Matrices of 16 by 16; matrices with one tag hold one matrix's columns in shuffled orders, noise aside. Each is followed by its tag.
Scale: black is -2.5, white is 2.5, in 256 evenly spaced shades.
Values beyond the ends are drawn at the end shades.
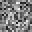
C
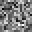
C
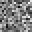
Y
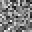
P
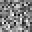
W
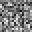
W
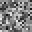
C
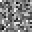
C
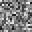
C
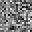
C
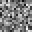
P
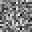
C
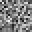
Y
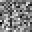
W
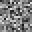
Y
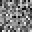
P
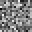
P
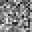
W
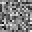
C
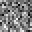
W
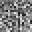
W
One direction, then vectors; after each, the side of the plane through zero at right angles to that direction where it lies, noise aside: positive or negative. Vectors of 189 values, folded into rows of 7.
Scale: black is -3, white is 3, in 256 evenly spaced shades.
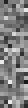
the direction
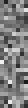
positive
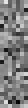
negative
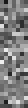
positive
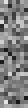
negative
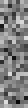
negative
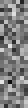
negative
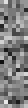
negative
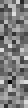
negative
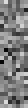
negative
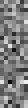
negative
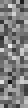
negative
